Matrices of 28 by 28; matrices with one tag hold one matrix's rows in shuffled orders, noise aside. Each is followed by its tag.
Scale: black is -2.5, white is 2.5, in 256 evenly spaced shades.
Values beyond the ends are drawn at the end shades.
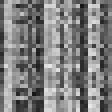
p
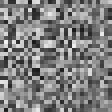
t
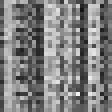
p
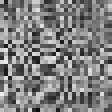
t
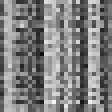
p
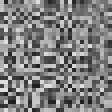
t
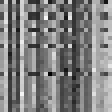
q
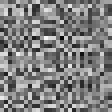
t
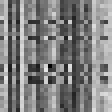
q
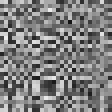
t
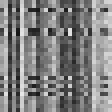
q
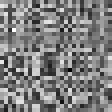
t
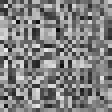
t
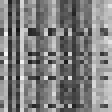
q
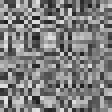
t
